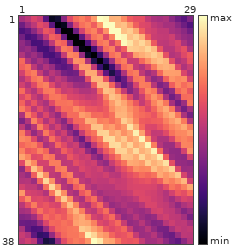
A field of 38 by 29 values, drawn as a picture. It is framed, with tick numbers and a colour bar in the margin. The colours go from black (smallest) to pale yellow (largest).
Ninth with the lowest average: top left. Grain: diagonal, down to the right. Lone odd cells: none. Average level on the scale: 60%.
